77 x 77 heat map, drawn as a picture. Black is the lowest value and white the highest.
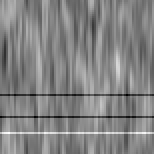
Odd lines: rows 48, 59 and 67. Slope: none. Histogram: heavy tails on both sides. Calmest part: top right.
